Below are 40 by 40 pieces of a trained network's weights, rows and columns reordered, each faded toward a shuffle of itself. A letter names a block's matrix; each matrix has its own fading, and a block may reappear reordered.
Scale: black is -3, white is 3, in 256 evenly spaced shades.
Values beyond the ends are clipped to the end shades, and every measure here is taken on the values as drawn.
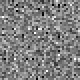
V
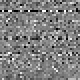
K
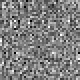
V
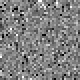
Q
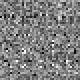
V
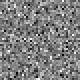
Q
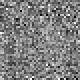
V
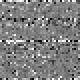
K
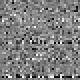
K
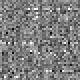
V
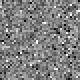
Q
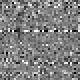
K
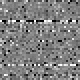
K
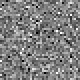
Q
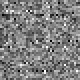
V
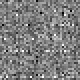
V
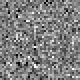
Q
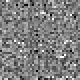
V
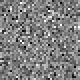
Q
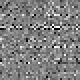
K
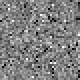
Q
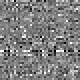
K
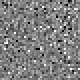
Q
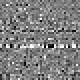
K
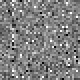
Q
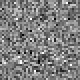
V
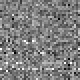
V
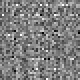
V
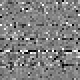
K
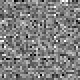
V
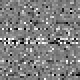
K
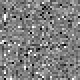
Q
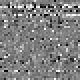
K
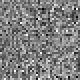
V
